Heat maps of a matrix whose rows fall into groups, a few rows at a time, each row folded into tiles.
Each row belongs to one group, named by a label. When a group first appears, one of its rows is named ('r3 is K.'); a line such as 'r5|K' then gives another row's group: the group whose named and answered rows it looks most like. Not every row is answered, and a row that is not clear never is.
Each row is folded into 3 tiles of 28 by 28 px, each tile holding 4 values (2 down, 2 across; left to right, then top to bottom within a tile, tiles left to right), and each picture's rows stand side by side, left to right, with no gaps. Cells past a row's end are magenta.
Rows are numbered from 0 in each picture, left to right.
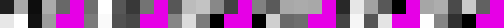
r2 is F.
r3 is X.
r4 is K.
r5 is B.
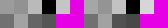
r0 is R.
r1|R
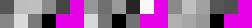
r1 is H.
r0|F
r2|F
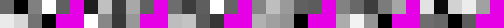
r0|B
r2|B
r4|B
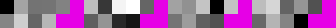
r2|R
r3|F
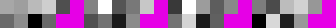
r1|H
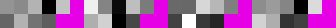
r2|X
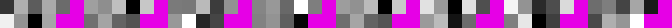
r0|H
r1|R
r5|B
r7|K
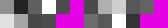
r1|F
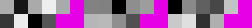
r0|X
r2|H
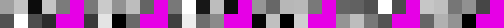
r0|B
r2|K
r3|X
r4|B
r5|F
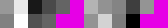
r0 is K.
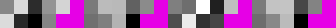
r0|H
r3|F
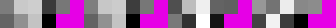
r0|F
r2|F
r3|X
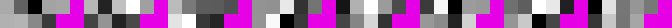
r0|B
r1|X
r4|F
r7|K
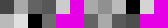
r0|H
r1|R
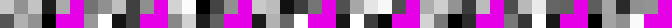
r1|R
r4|X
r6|F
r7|K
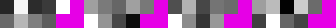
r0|H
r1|B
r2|H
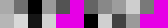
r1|X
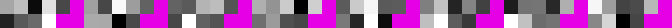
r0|K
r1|X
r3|R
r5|B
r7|R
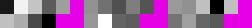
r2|R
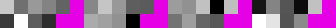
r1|F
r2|R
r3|H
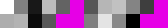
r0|B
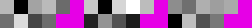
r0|X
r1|X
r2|X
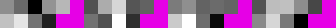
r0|B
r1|F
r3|F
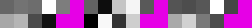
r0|B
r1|X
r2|B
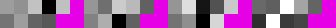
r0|R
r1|X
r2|H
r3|X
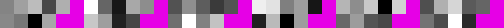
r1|B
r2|K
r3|K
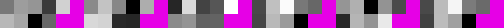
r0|H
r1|R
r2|H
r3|F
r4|K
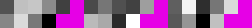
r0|F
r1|H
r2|H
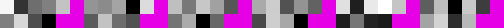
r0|B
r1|R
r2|X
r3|F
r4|X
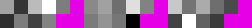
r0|X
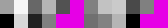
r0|K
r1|F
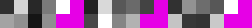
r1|K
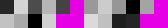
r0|H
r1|R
